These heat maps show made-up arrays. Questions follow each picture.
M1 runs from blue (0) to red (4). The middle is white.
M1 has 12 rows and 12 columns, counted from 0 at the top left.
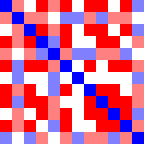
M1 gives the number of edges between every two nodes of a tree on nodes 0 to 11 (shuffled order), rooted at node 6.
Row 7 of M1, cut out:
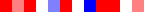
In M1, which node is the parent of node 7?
4
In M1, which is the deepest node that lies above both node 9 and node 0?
11
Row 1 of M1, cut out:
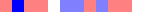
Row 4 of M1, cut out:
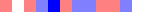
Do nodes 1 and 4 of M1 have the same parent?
yes
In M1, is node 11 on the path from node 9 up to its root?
yes
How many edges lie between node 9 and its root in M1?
2
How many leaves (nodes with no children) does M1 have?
8
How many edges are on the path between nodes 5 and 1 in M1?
1
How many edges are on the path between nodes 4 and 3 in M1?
1
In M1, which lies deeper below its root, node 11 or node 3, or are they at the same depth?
node 3
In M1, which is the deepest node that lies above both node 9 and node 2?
11
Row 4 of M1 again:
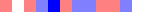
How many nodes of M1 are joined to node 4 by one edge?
4
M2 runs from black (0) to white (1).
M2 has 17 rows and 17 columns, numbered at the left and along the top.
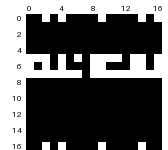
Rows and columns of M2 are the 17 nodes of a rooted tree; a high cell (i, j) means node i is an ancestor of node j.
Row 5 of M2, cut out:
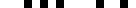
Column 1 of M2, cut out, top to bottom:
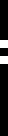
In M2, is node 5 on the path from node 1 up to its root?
yes
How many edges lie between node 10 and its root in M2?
2
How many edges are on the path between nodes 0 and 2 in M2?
2
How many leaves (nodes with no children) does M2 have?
12
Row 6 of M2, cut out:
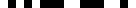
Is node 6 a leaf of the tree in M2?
no
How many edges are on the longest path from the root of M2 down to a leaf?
5
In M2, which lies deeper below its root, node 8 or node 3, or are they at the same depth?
node 8
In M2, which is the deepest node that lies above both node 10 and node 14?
5
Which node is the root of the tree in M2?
7
